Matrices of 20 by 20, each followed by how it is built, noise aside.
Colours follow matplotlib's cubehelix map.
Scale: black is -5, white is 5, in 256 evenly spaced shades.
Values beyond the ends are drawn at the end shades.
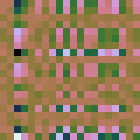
low rank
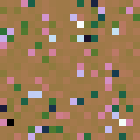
sparse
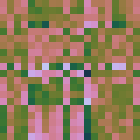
low rank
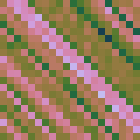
Toeplitz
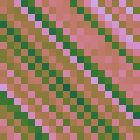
Toeplitz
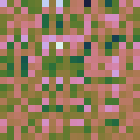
low rank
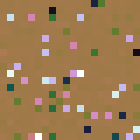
sparse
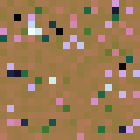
sparse
